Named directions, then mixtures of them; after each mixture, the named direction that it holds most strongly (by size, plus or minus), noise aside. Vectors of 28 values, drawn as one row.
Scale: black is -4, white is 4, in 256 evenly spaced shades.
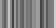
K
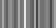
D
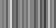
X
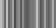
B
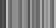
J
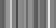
X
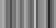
X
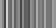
B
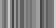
K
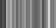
J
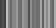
J
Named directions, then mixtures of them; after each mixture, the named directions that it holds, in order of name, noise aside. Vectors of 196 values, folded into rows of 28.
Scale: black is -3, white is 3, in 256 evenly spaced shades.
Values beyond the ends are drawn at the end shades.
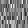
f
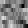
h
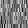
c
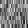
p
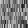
c, h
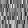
f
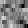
h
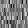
f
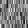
p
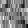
h, p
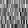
c, p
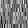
c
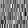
c, f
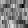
f, h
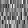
f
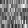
h, p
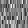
f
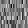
f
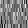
c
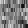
c, h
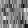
f, h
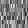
f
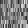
c, h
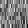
p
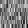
p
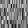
f, p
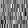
c, f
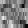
h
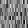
f, p
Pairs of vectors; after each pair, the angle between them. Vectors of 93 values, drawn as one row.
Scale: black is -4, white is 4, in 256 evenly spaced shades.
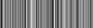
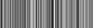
nearly parallel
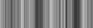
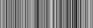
partly aligned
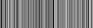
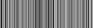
nearly parallel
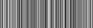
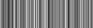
partly opposed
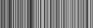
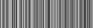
partly opposed
